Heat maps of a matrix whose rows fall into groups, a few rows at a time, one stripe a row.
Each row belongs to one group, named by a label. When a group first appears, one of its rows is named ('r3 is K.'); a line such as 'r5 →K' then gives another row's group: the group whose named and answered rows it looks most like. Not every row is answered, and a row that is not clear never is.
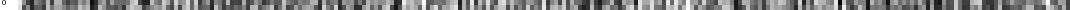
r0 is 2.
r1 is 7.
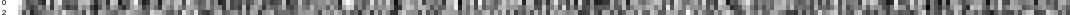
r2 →7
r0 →2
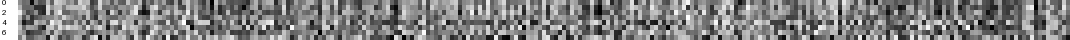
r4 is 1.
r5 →7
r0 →7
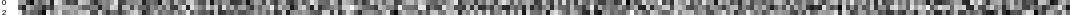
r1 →1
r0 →2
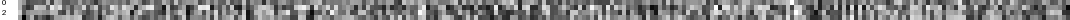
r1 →1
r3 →1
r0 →2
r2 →1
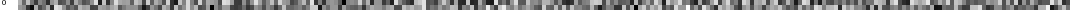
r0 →1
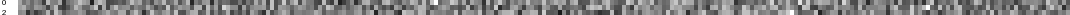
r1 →1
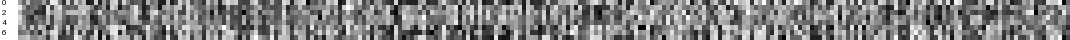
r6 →1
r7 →1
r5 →1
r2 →7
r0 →1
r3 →2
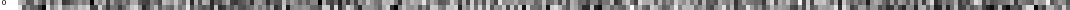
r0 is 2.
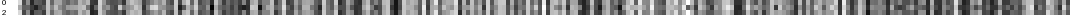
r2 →7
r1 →7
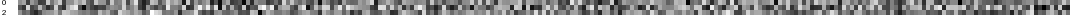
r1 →1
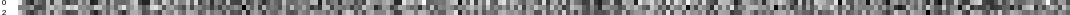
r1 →7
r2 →2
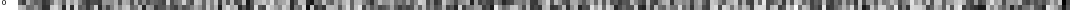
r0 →1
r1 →1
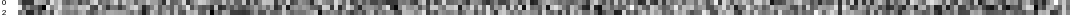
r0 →1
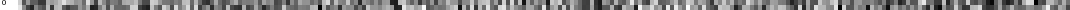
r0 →7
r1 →2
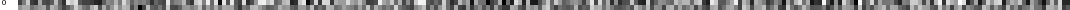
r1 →1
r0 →1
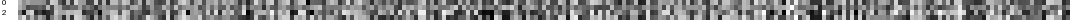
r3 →1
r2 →1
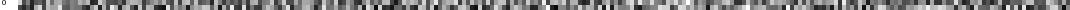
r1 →1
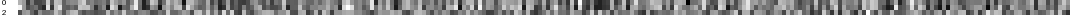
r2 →1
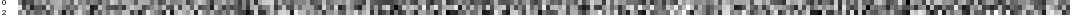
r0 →1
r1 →7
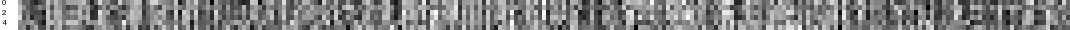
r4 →7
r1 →2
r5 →2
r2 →7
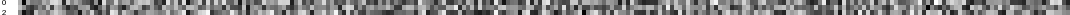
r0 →1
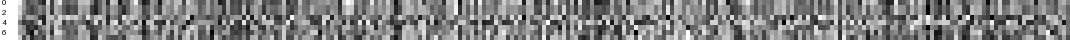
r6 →2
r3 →7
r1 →2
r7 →7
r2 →2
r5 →2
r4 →1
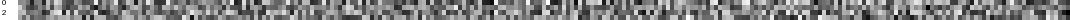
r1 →2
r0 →1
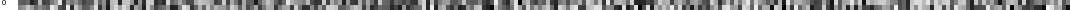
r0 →1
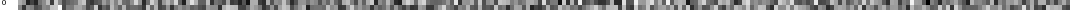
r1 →1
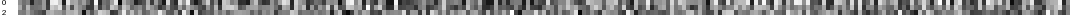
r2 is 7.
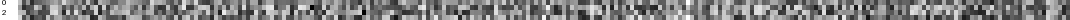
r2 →1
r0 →7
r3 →7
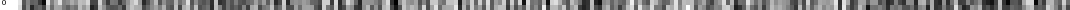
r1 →7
